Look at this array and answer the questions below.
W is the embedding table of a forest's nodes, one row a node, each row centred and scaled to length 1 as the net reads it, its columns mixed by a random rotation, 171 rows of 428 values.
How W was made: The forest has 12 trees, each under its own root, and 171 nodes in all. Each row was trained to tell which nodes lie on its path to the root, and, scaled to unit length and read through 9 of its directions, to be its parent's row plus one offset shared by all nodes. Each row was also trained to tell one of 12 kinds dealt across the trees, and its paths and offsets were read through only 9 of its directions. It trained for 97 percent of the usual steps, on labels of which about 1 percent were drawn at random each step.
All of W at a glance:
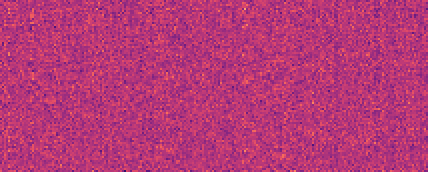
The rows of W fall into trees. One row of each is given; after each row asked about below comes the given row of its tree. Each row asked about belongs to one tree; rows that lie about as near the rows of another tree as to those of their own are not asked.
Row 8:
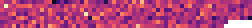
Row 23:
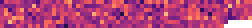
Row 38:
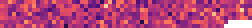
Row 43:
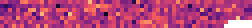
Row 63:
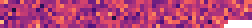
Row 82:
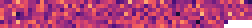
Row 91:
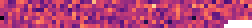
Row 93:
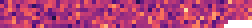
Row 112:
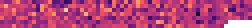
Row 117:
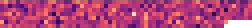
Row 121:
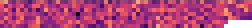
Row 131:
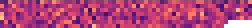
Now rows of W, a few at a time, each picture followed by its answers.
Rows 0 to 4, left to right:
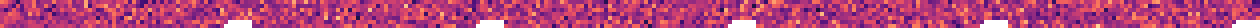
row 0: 117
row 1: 43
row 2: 82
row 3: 8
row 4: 43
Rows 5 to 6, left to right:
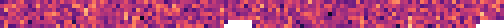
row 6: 82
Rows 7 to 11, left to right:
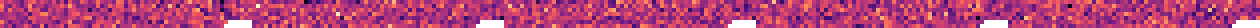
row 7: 63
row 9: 91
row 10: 112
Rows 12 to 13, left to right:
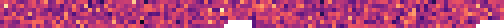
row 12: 8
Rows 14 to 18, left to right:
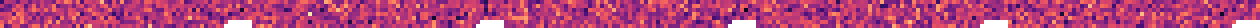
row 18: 117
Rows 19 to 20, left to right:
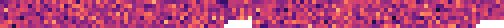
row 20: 91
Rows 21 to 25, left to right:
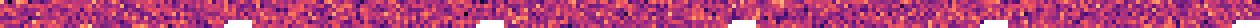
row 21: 91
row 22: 91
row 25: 82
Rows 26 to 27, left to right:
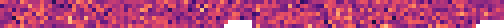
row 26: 8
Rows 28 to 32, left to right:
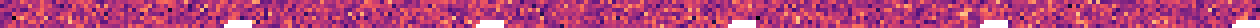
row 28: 8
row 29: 117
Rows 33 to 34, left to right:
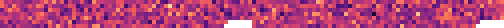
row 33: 91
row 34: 38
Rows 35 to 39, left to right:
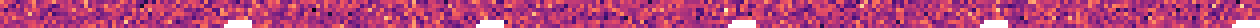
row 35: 117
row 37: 112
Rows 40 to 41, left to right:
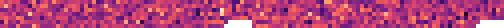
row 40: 112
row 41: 121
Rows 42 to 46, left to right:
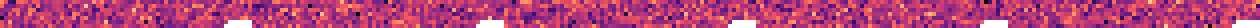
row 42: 117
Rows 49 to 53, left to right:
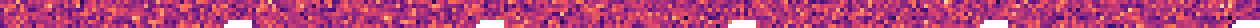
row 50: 112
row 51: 43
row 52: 63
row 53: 112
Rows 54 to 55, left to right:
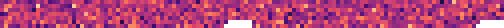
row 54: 8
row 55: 82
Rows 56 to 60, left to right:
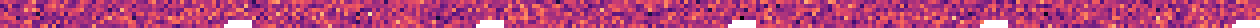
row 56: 93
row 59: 43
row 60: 93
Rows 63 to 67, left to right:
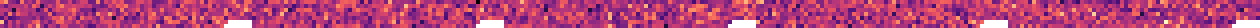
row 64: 43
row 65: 38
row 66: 117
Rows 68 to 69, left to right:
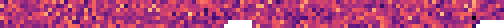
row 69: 112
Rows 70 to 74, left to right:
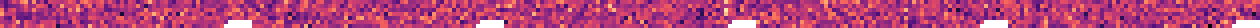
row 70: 93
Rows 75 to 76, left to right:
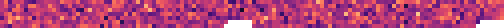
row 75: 91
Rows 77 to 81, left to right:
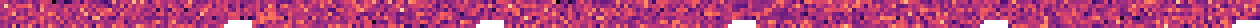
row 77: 8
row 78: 91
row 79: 8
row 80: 43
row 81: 82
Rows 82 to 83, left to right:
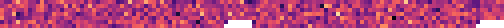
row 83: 82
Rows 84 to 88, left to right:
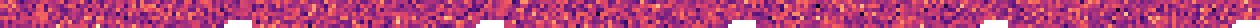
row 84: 8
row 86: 91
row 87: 91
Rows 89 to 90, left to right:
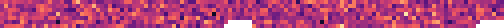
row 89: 121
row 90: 43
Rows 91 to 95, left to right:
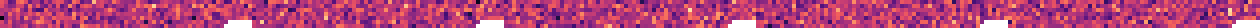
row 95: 112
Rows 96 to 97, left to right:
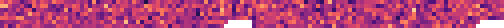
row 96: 112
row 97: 8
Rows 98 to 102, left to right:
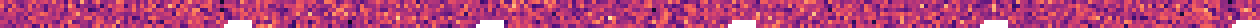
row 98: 63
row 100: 82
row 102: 93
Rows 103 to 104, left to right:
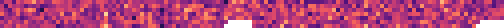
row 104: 63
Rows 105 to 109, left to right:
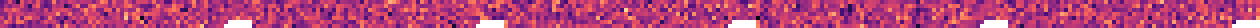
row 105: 43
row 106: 121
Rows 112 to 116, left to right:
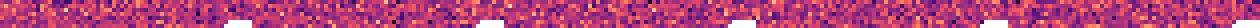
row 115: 82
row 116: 91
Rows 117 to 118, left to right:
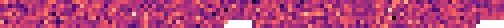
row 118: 82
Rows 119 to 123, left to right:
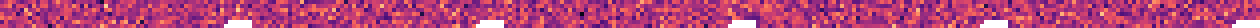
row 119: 82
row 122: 8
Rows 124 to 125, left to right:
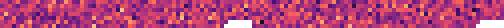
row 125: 8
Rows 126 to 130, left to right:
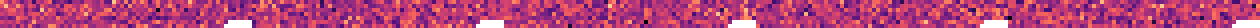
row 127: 82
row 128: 38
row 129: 63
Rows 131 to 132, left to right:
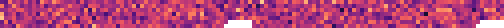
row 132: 93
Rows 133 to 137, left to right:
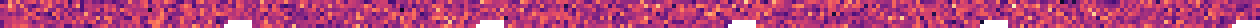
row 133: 82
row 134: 93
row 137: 8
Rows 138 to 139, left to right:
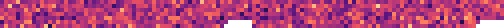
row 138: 82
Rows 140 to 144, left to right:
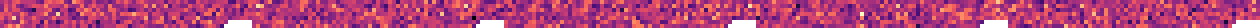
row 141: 112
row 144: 8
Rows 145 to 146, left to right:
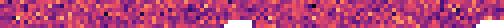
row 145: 91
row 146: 112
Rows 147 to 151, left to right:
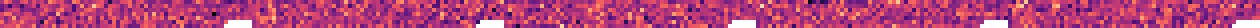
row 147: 43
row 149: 91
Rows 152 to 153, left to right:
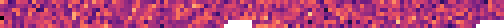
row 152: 117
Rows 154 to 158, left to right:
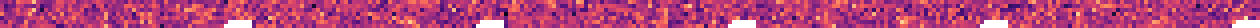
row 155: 112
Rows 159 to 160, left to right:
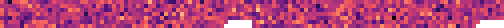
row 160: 91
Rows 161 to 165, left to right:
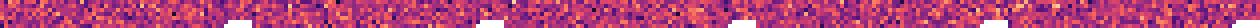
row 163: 93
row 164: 63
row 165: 112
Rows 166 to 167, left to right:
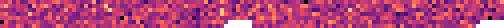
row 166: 112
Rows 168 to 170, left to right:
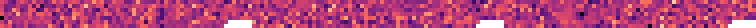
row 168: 117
